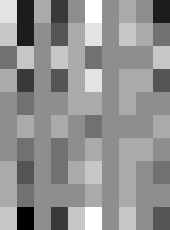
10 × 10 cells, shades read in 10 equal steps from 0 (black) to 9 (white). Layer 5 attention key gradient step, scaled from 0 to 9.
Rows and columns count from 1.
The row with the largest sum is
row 3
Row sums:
48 52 55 50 52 52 51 51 52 50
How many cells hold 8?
3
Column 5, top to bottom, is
5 6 6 6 6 5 5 6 5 7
